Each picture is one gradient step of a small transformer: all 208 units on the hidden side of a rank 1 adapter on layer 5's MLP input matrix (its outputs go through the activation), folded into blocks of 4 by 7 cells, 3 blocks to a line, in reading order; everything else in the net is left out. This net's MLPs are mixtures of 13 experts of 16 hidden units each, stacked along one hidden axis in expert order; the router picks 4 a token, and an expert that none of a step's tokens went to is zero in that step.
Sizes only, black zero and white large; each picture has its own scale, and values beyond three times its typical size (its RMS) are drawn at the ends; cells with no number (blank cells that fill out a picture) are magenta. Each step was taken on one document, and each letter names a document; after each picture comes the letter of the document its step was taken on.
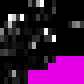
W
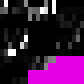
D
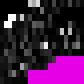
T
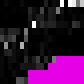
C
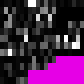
T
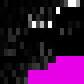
C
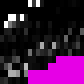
T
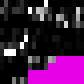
D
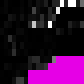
C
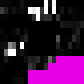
D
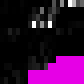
C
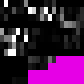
D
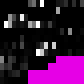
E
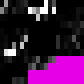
D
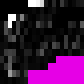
T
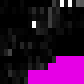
C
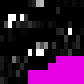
E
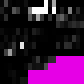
D
